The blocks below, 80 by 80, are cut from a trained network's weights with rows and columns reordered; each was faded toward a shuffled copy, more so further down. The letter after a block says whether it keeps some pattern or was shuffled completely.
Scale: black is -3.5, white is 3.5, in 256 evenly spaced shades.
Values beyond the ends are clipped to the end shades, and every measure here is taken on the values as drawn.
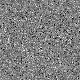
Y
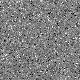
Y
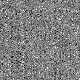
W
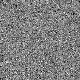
W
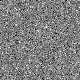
Y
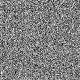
W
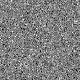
W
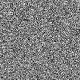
W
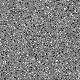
Y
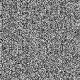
W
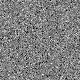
Y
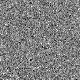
W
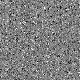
W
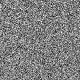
W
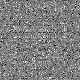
W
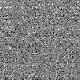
W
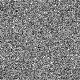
W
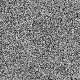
Y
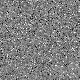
Y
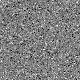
Y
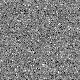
W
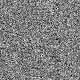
W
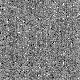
W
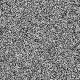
Y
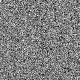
Y
